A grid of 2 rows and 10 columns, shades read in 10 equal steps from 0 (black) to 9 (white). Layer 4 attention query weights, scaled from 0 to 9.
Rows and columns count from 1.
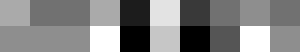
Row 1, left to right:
6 4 4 6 1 8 2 4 5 4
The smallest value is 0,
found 2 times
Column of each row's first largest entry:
6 4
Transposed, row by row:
6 5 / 4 5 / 4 5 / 6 9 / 1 0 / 8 7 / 2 0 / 4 3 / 5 9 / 4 5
